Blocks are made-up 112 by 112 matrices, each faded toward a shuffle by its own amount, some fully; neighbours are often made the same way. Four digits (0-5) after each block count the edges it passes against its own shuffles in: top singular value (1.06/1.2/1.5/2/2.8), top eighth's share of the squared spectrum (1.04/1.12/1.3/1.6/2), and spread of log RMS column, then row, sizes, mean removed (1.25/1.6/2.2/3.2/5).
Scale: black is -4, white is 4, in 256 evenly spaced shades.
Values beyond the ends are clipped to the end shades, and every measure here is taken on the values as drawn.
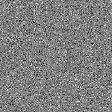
4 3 2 2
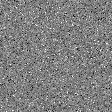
0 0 0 0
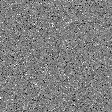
2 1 0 0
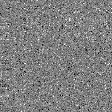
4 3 1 1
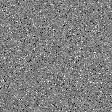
0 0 0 0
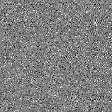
4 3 1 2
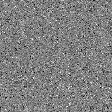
3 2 1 1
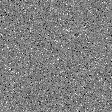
0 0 0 0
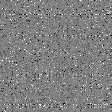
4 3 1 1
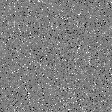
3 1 0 0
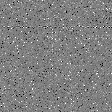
3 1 0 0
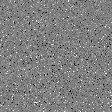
1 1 0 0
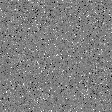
1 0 0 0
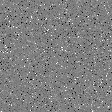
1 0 0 0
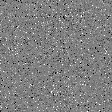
2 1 1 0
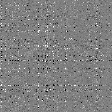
4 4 3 3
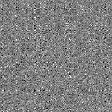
4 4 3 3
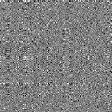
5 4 2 3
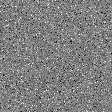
0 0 0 0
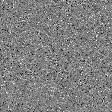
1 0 0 0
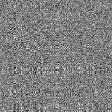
4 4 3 3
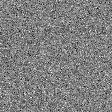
2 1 0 0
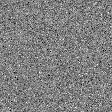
2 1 0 0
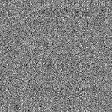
4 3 1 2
